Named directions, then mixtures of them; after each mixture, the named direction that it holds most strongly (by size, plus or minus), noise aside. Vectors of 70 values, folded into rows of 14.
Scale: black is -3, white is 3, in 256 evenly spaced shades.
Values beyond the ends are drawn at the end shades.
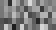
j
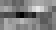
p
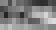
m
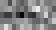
p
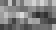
m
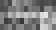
p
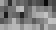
m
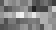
p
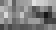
m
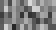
j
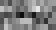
p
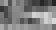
m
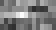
p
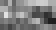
m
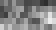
m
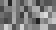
j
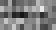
p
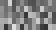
j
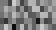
j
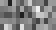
j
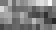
m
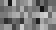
j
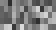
j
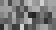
j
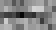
p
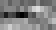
p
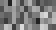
j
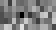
j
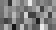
j
